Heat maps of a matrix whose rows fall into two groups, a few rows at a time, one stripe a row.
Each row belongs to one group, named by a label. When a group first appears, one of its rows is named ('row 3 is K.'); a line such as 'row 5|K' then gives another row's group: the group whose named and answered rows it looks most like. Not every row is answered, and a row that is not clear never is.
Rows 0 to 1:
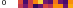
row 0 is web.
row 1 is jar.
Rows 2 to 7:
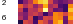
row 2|web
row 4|web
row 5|jar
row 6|jar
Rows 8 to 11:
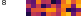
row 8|jar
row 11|jar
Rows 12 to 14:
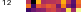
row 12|jar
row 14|jar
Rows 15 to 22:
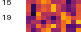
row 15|web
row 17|web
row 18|jar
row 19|jar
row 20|jar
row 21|web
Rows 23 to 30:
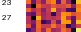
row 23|web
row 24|jar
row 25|web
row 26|jar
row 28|jar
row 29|web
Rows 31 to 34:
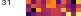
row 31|web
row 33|jar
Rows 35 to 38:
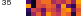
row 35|jar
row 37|jar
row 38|jar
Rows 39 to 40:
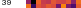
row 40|web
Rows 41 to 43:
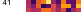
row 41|web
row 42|jar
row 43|web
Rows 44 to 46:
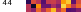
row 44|jar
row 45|jar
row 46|web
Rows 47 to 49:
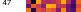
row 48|web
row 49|web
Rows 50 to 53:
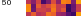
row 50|jar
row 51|web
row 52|web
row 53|web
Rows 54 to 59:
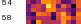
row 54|web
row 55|web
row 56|web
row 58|jar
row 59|jar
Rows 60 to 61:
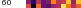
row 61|jar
